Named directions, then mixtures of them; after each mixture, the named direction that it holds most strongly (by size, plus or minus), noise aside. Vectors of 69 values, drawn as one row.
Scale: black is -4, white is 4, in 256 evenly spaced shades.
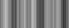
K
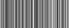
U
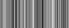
K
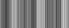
K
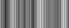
K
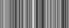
K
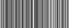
U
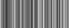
U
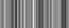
K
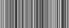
U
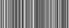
U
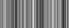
K
